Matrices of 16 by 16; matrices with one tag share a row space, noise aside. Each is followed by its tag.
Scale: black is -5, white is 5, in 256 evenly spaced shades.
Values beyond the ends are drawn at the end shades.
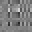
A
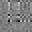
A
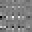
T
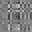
A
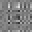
A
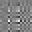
A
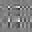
A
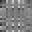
T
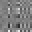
A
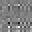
A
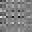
T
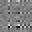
A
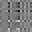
A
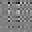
A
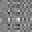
A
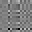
A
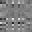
T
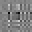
A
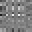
T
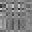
T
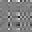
A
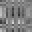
T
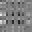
T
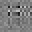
A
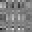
T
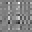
A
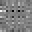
T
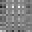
T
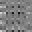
T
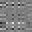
T
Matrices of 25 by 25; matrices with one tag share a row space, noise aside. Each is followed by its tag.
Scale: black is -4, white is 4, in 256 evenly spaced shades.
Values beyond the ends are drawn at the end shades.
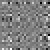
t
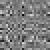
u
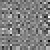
t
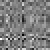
u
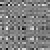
u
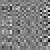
t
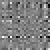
t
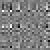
t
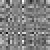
u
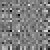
t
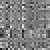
u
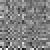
u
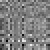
u
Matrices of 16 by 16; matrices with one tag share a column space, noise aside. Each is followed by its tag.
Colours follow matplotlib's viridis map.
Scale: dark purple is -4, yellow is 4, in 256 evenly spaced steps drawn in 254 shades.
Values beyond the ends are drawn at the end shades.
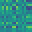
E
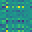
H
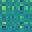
E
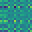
H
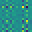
H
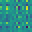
E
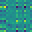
H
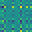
H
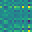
H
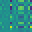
E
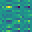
H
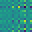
H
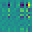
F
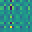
E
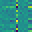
H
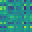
E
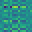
H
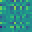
E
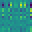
F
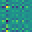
H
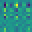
F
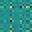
H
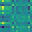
E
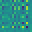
E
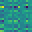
H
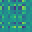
E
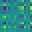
E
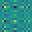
H
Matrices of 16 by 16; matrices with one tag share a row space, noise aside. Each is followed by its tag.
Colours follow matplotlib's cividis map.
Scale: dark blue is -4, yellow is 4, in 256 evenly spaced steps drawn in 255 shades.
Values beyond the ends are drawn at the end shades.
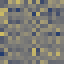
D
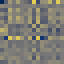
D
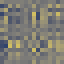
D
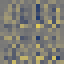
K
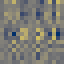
K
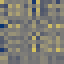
D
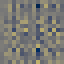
K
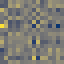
D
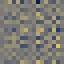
K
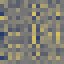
D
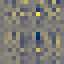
K
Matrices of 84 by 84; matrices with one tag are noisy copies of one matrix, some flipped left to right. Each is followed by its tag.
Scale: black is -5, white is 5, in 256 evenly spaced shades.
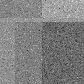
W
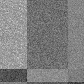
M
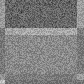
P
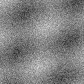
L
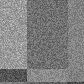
M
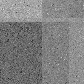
W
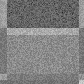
P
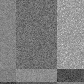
M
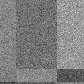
M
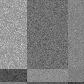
M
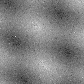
L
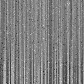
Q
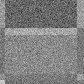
P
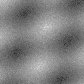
L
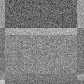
P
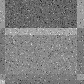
P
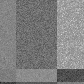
M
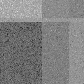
W
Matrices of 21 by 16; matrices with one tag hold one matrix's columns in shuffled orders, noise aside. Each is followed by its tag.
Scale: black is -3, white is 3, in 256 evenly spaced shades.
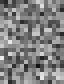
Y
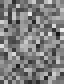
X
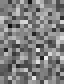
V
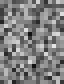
X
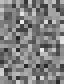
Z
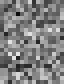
Y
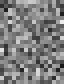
Z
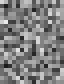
Z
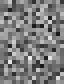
V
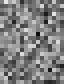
X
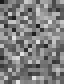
V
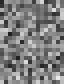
Y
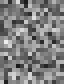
Y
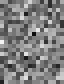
Y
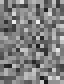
Z
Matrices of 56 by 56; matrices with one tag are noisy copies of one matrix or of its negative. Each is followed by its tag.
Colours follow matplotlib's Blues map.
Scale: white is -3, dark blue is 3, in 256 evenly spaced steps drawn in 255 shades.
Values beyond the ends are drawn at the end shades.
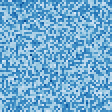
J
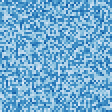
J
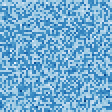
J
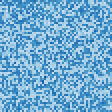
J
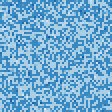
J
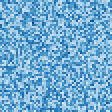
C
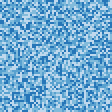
C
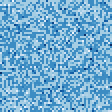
J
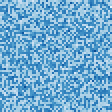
J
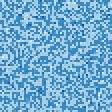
C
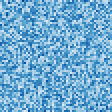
C
